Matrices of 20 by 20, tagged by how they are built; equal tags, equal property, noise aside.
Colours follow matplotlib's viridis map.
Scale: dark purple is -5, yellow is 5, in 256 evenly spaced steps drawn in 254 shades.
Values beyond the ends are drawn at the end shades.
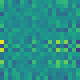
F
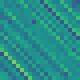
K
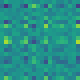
F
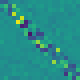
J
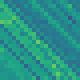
K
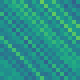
K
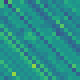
K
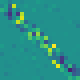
J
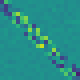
J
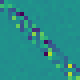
J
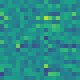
F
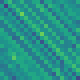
K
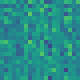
F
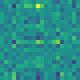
F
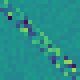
J
